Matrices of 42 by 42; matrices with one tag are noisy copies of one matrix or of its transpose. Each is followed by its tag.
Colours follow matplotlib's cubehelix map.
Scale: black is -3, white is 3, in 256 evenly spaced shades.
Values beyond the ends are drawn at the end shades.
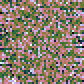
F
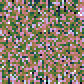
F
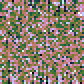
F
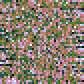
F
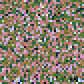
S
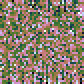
F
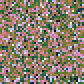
S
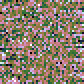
F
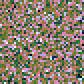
S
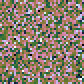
S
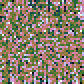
F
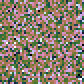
S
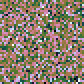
S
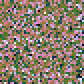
S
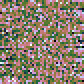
F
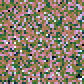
S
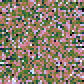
F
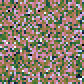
S
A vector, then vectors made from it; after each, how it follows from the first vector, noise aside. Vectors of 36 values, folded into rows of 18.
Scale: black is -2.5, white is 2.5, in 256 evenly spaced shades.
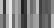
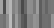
shrunk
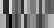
sign-scrambled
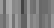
shrunk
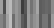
shrunk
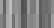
shrunk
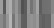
shrunk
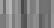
shrunk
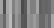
shrunk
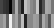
sign-scrambled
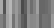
shrunk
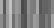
shrunk
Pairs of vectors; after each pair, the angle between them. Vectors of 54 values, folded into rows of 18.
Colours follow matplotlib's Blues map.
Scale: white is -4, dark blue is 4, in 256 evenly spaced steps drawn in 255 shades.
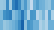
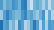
partly aligned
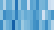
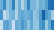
nearly opposite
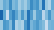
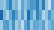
nearly parallel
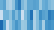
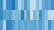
partly opposed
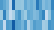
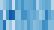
nearly opposite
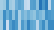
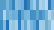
nearly opposite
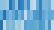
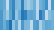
orthogonal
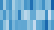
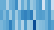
partly opposed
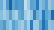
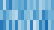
partly aligned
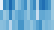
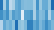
partly opposed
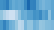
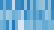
partly aligned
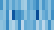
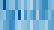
orthogonal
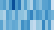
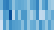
orthogonal
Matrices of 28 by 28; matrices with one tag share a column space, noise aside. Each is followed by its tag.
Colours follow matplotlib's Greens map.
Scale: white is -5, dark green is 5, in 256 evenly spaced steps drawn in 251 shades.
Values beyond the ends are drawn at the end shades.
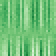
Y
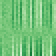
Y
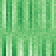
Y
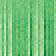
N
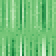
Y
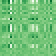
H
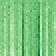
N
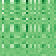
H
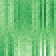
Y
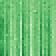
N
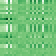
H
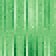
Y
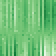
Y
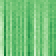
N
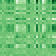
H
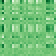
H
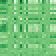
H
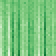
N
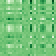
H
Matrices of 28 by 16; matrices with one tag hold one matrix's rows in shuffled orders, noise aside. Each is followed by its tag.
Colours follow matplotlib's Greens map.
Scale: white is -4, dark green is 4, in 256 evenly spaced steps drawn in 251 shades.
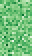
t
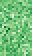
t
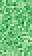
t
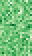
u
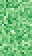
t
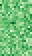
u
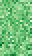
u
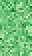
u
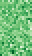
u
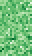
u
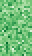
t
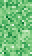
t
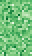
t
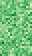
u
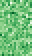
u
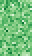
t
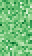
u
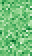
u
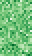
u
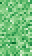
u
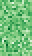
t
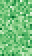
u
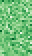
u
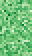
t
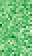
u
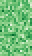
u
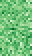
u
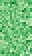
u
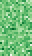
u
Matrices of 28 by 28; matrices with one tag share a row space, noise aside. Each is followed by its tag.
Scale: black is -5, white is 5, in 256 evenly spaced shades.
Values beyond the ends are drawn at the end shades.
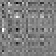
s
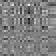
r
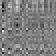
s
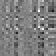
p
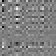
s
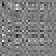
s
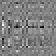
s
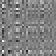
s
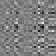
p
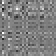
s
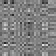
r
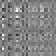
s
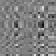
p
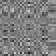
r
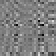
p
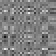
r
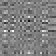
r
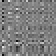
s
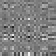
r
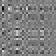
s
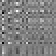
s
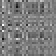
s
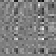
p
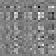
p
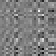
p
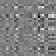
p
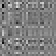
s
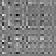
s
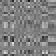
r
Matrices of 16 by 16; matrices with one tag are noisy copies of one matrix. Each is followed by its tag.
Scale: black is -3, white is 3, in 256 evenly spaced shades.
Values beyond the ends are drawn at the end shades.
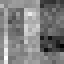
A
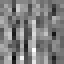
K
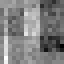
A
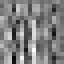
K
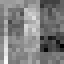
A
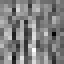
K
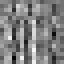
K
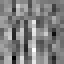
K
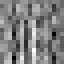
K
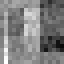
A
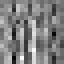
K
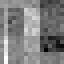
A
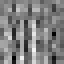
K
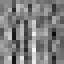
K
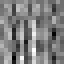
K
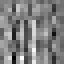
K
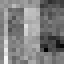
A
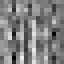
K
